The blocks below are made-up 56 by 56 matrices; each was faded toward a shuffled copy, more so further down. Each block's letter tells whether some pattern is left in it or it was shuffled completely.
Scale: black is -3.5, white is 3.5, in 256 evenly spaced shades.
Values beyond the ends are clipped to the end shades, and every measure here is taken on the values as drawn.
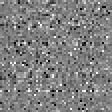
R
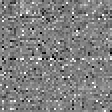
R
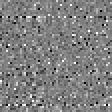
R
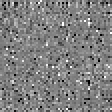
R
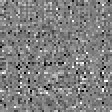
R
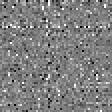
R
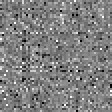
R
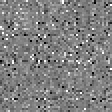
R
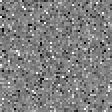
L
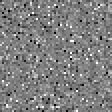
L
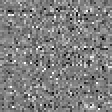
R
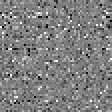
R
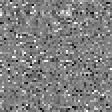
R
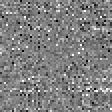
R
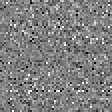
R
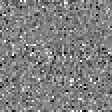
R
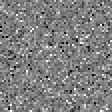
L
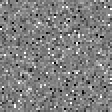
L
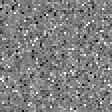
L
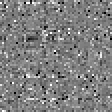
R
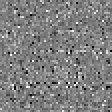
R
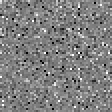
R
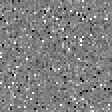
L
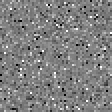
L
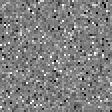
L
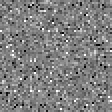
L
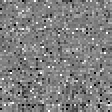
R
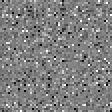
R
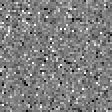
L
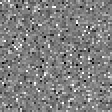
L
